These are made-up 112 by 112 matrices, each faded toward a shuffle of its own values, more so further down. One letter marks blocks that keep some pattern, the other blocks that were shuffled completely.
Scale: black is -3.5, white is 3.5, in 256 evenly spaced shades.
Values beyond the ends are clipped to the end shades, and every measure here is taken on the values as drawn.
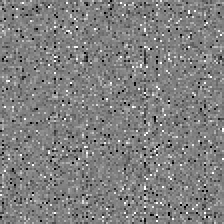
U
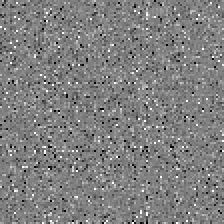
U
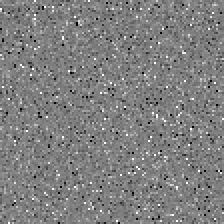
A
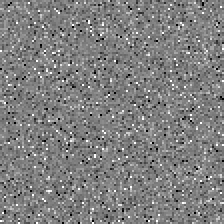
A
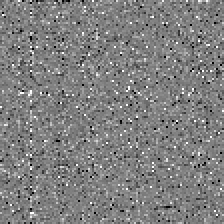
U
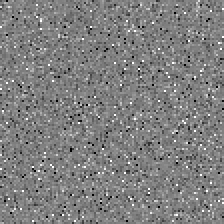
A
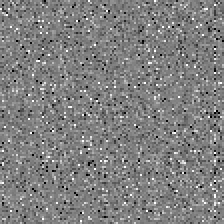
U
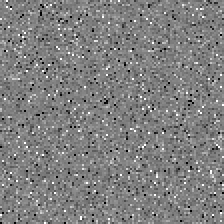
A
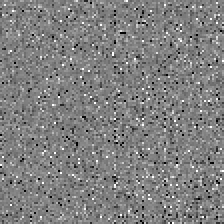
U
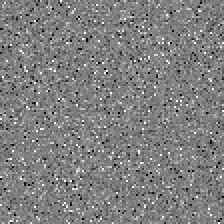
A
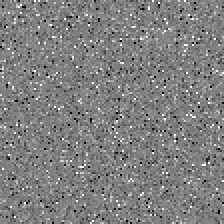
A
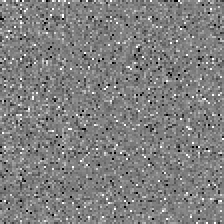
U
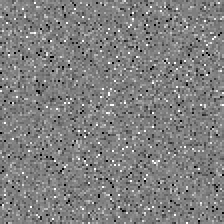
A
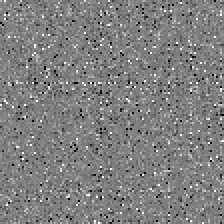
U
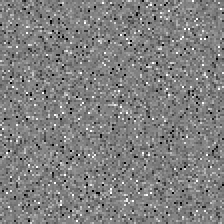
A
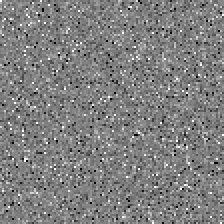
A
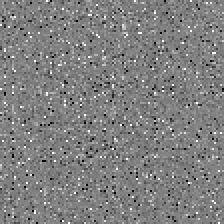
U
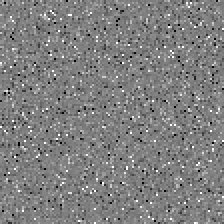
A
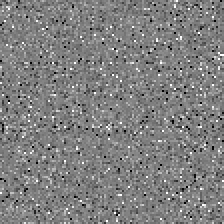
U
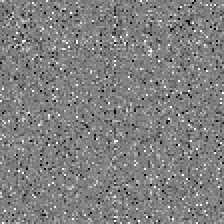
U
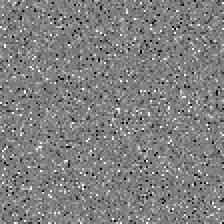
A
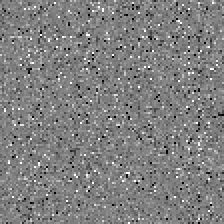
U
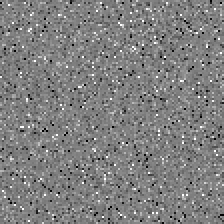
A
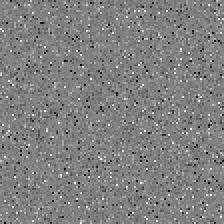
A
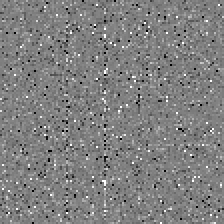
U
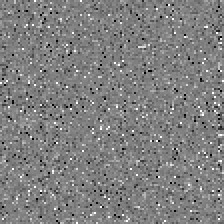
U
